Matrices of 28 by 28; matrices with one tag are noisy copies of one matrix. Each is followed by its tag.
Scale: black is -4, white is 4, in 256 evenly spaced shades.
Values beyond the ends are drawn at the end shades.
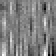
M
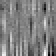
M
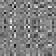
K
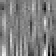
M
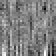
M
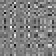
K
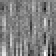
M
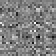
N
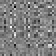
K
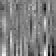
M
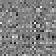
N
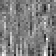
M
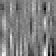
M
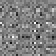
N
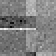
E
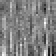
M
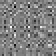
K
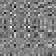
K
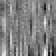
M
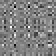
K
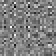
K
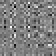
K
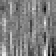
M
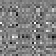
N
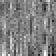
M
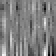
M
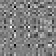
K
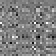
N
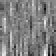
M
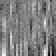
M
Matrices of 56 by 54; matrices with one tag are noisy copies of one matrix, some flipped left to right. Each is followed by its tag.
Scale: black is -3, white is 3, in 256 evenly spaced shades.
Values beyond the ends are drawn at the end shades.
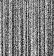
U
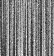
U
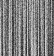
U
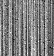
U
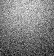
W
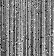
U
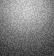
W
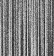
U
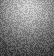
W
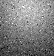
W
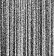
U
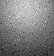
W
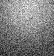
W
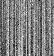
U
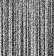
U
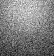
W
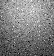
W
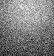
W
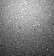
W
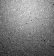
W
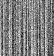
U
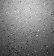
W
